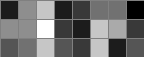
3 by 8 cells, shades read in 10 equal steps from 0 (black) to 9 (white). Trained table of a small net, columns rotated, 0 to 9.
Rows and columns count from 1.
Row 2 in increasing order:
1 2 2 5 5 6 7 9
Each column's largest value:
5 5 9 3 2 7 6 3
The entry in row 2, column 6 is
7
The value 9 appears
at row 2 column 3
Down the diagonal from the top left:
1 5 7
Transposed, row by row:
1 5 3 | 5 5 4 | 7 9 7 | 1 2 3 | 2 1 2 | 4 7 7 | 4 6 1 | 0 2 3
